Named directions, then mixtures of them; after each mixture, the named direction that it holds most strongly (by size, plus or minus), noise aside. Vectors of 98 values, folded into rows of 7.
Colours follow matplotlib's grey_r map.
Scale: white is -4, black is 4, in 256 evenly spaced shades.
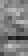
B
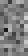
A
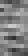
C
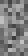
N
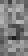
N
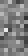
A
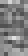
C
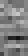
B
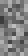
N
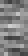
C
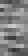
C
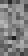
N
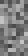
N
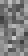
N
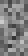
N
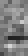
B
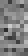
A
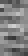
C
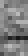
B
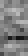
B
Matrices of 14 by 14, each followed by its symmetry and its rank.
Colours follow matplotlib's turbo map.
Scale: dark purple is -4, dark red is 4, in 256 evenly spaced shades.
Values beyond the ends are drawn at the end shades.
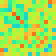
symmetric, full rank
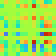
antisymmetric, rank two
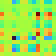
antisymmetric, rank two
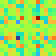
antisymmetric, rank two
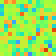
antisymmetric, full rank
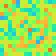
symmetric, full rank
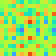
antisymmetric, rank two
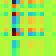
neither, rank one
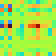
neither, rank two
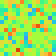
antisymmetric, full rank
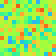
antisymmetric, full rank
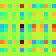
neither, rank one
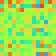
neither, rank three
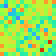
symmetric, full rank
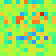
neither, rank three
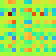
neither, rank two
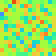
antisymmetric, full rank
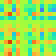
antisymmetric, rank two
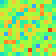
symmetric, full rank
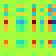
neither, rank one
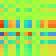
neither, rank one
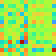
neither, rank two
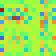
neither, rank three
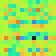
neither, rank three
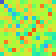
symmetric, full rank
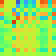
neither, rank two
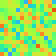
antisymmetric, full rank
